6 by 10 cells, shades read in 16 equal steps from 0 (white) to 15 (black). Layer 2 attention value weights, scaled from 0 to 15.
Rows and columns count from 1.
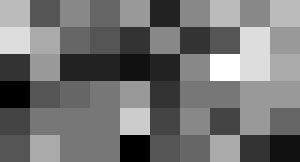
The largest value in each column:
15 10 13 13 15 13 12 11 12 14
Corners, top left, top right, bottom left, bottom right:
4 4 10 14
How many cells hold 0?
1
